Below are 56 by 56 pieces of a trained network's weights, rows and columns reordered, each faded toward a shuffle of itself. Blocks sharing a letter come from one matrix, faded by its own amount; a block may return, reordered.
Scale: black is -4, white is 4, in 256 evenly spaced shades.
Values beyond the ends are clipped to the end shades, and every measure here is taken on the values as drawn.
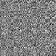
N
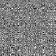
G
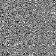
G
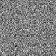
N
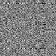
N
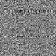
N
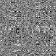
G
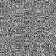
N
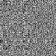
N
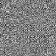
N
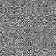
G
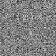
N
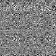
G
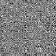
G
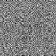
N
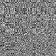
N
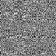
N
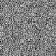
N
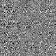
G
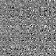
G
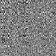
G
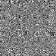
G
